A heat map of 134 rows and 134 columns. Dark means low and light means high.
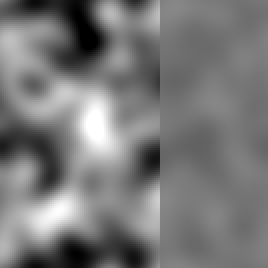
The right part is calmer, past a seam about 60% of the way across. There is no overall slope. The ninth with the lowest average is the top left. There are no lone odd cells.
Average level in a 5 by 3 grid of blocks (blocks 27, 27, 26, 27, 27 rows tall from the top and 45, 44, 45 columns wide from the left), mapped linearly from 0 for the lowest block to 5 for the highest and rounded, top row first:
0 2 2
4 2 2
2 5 2
4 3 2
3 1 2
